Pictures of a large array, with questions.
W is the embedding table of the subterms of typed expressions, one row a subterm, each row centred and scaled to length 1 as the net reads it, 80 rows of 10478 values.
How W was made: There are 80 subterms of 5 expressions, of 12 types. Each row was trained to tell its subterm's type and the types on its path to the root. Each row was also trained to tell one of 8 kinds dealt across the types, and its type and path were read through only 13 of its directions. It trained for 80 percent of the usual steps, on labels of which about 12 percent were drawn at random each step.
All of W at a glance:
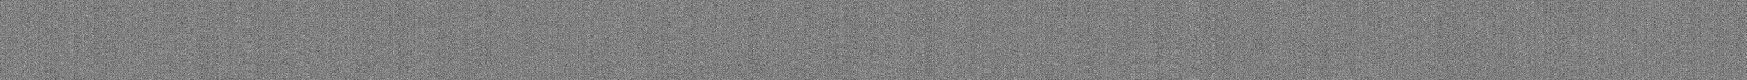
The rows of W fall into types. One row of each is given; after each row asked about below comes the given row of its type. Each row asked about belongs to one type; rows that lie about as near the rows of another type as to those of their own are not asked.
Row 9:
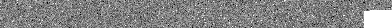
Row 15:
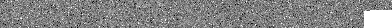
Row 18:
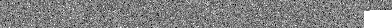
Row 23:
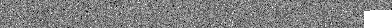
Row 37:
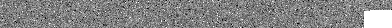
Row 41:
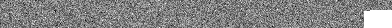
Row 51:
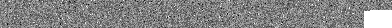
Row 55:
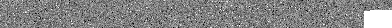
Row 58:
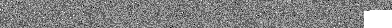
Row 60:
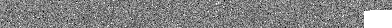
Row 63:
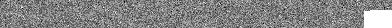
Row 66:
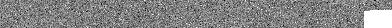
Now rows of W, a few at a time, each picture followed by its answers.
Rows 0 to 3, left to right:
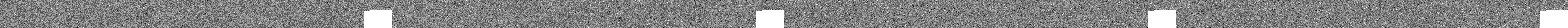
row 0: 9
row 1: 37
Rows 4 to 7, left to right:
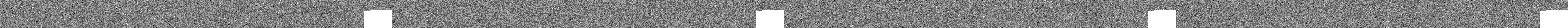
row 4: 9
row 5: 55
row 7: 58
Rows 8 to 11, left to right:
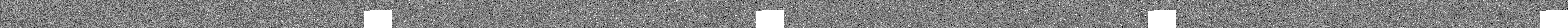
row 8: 58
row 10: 60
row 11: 23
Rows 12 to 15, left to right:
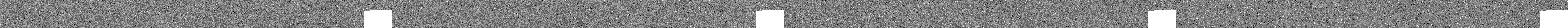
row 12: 9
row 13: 51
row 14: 41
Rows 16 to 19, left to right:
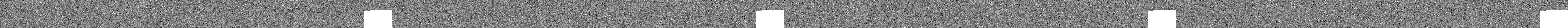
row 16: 41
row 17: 60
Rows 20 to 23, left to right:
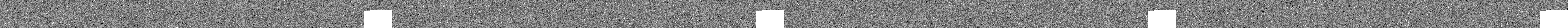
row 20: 15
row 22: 37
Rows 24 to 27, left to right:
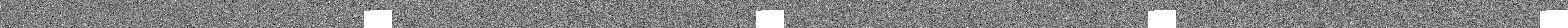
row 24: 37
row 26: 51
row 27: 18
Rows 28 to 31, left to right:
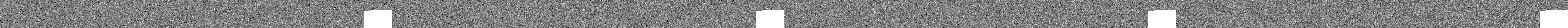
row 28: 63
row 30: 66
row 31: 15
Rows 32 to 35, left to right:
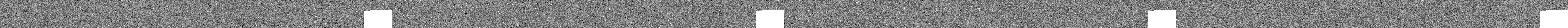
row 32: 41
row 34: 41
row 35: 37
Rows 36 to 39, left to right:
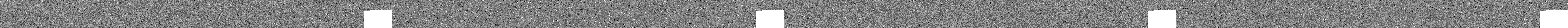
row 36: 58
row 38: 18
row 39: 15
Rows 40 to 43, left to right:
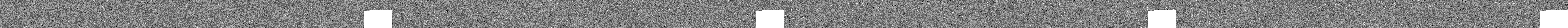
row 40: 51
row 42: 66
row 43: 15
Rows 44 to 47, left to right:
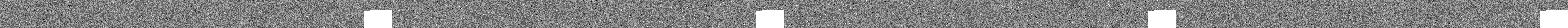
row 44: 55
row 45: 15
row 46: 51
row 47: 55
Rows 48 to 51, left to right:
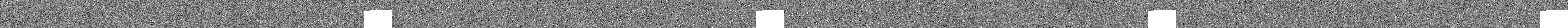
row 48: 58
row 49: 66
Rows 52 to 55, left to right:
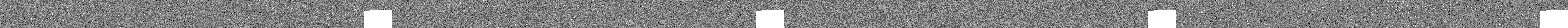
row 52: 9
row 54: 63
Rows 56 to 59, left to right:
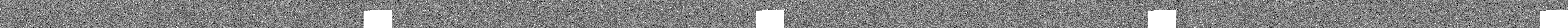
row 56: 58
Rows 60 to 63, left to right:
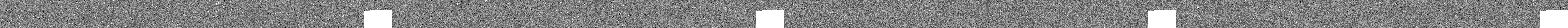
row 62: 41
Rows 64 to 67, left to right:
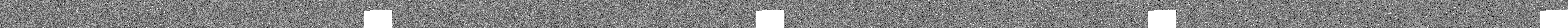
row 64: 55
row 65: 51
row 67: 9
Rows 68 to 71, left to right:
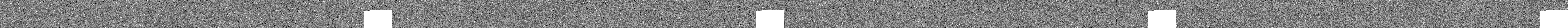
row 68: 51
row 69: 15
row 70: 41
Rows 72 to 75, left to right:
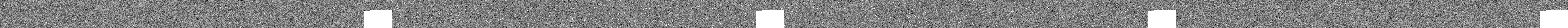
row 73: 18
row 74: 18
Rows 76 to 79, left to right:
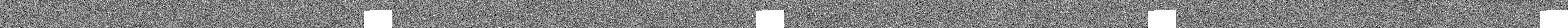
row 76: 18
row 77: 9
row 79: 58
